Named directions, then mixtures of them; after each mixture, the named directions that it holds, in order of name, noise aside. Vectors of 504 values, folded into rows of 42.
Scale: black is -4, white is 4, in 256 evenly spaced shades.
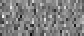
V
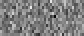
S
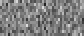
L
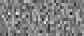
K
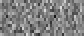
L, S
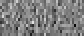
L, V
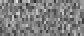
K, L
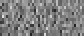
L, V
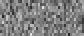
L, S, V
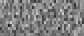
K, L, S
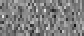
L, S, V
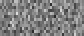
K, L, S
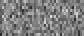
K, S, V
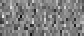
V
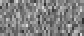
L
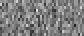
L, V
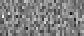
K, V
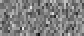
S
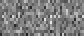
K, S, V
